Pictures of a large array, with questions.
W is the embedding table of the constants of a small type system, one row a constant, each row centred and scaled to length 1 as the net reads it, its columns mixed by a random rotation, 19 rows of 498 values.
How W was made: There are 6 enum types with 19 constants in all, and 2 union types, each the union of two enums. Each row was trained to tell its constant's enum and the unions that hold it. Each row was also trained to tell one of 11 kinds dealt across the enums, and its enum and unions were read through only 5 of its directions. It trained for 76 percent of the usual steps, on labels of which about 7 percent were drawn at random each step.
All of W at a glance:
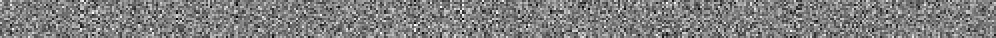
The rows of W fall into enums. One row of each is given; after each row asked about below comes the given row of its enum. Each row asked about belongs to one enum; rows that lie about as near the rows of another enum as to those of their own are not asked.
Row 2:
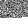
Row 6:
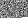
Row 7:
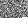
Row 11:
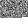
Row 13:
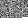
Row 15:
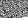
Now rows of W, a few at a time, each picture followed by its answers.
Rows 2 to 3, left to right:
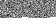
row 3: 15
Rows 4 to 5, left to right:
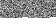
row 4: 7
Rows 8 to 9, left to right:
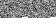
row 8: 2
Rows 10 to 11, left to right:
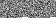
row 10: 7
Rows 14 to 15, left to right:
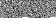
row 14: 15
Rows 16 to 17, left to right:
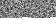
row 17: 7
